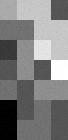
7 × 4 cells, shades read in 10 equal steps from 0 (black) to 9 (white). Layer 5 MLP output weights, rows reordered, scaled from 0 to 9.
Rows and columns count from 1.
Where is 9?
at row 4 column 4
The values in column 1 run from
0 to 6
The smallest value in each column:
0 3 3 3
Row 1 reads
6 7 7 3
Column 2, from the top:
7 4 5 5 3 3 4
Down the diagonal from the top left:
6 4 8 9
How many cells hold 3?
7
